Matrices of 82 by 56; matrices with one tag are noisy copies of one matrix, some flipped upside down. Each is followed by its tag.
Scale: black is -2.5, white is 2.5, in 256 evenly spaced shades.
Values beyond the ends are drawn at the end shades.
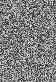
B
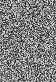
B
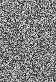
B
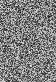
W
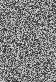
W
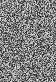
B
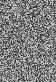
B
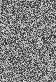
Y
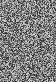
B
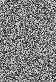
W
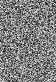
W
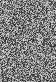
Y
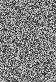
W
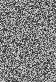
W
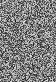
B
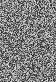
B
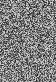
B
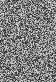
W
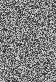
W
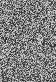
Y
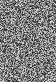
W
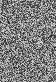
Y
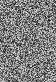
W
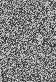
Y
